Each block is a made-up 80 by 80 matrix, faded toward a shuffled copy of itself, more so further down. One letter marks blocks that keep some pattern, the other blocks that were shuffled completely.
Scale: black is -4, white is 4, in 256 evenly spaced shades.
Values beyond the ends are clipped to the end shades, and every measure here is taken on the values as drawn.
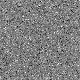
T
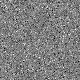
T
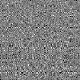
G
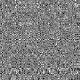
G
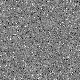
T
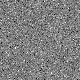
T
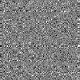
G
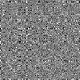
G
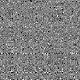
G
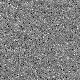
T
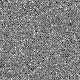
T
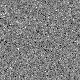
T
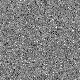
T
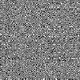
G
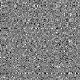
G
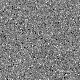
T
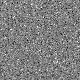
T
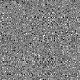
G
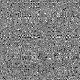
G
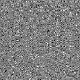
G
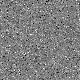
T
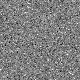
T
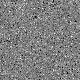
T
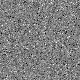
T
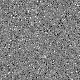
T
